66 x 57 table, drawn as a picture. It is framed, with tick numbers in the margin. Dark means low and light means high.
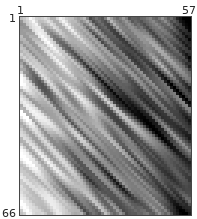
There is an overall slope up to the left. Overall the values sit about 50% of the way up the scale. The ninth with the highest average is the bottom left. The grain runs diagonally down to the right.
